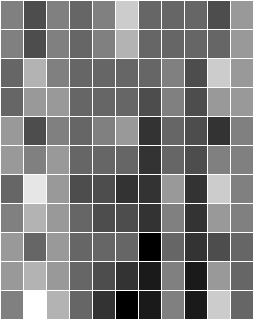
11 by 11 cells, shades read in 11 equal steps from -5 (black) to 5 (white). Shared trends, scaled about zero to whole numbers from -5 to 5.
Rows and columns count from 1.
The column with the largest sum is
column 2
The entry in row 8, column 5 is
-2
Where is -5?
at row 9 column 7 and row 11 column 6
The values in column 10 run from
-3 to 3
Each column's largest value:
1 5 2 -1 0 3 -1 1 -1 3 1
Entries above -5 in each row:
11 11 11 11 11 11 11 11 10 11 10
